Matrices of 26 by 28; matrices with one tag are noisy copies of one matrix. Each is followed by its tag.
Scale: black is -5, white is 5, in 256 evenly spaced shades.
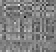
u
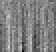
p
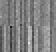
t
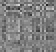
u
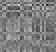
u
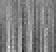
p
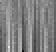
p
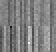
t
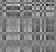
u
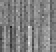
t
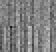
t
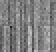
t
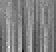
p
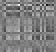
u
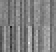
t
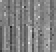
t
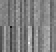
t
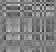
u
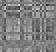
u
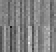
t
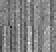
t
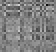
u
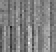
t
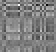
u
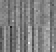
t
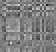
u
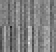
t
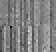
t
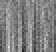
p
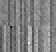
t
